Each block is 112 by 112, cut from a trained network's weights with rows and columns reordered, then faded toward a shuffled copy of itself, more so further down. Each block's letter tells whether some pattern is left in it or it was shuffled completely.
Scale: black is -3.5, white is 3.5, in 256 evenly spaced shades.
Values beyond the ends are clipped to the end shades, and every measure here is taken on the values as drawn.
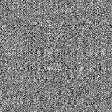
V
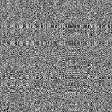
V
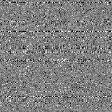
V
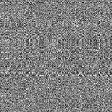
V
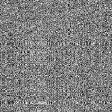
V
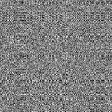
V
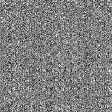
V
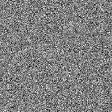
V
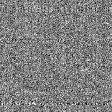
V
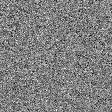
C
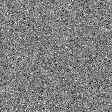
C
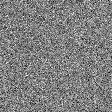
C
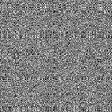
V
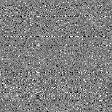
V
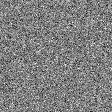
C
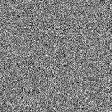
V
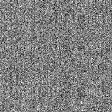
V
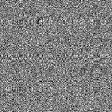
V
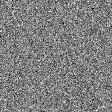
V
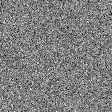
C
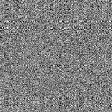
V
